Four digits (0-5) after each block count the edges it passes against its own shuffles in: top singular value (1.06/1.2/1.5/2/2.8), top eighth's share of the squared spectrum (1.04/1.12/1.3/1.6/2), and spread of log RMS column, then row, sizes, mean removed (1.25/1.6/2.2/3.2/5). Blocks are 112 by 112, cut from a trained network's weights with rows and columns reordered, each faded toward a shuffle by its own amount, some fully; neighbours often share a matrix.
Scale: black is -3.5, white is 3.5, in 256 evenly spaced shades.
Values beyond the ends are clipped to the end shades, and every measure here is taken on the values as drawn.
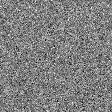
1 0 0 0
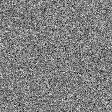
0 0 0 0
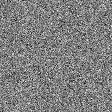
0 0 0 0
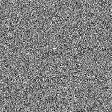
3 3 1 2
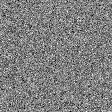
1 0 0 0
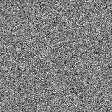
3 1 0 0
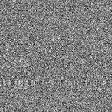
4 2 0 2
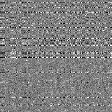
5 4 1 4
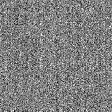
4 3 0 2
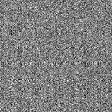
4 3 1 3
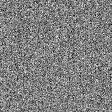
2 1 0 0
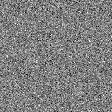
3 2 0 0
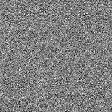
4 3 1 1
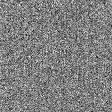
3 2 0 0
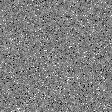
1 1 0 0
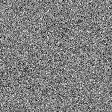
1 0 0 0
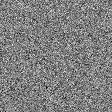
0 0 0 0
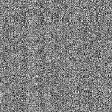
4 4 2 3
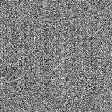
3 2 0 2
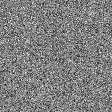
2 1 0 0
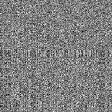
4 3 0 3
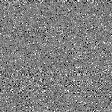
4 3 0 2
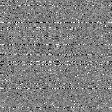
4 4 1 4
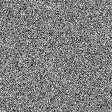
0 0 0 0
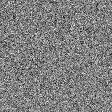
0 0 0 0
